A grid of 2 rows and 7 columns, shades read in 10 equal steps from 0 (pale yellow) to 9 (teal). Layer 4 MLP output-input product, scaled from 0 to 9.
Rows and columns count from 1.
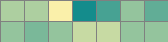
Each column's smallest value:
3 3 0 2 2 4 4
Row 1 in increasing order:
0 3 3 4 6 7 9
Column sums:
7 8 4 11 9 8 10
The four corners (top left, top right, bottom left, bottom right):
3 6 4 4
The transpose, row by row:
3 4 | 3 5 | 0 4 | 9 2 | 7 2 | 4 4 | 6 4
